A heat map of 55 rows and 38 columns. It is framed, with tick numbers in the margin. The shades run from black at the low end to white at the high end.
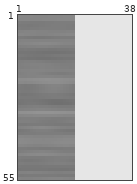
It is made of 1 by 2 panels. Panel 1,1: middling, streaked across, faint in contrast. Panel 1,2: very high, flat.
